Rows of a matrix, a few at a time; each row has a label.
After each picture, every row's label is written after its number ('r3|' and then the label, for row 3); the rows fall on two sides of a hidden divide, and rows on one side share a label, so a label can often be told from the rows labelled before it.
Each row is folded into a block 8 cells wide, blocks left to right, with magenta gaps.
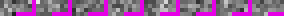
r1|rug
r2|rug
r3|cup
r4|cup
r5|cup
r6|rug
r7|cup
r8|cup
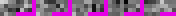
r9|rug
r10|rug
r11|cup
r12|rug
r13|cup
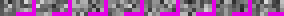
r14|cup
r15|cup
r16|rug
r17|cup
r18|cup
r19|cup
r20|rug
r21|cup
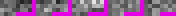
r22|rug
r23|cup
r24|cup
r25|cup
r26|cup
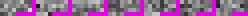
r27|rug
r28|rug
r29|cup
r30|cup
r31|rug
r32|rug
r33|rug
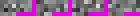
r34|cup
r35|cup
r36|cup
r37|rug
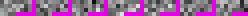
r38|rug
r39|cup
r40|cup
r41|cup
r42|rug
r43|cup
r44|rug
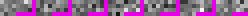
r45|rug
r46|cup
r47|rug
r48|cup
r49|rug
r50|cup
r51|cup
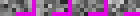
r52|rug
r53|rug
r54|rug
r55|rug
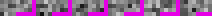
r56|cup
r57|rug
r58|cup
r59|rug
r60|rug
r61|cup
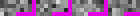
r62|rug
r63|cup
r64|cup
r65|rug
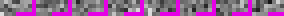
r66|rug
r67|rug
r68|cup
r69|rug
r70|rug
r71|cup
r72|cup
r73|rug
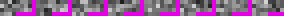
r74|rug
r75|cup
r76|rug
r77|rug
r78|rug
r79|rug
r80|rug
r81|rug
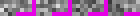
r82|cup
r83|rug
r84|cup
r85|cup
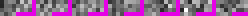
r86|cup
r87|cup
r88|cup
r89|cup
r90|rug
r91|cup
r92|rug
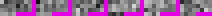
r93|rug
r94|cup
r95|rug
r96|cup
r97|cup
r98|cup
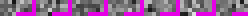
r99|cup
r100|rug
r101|rug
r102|cup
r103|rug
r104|cup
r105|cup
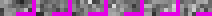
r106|rug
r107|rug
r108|cup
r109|rug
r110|cup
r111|rug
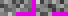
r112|rug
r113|cup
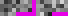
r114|rug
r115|cup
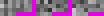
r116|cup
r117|rug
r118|cup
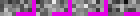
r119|rug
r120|cup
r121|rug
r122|rug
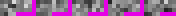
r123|cup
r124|cup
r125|rug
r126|cup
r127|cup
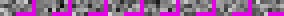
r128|rug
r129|cup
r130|rug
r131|rug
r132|cup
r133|rug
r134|rug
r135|cup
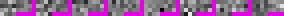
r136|rug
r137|rug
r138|cup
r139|cup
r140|rug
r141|rug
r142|cup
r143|cup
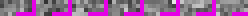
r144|rug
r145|rug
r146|rug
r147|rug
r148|cup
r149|rug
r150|cup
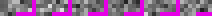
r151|cup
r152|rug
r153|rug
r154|rug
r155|rug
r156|rug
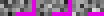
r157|cup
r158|rug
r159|rug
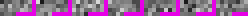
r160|cup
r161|rug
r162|rug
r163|rug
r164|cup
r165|cup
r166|cup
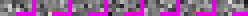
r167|cup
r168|cup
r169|cup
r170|cup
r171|cup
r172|cup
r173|cup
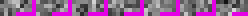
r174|cup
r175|rug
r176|cup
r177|rug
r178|rug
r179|cup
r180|cup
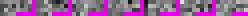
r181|cup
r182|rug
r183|rug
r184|cup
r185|cup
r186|rug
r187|cup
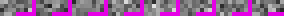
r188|rug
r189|cup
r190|cup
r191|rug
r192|cup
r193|cup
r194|cup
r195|cup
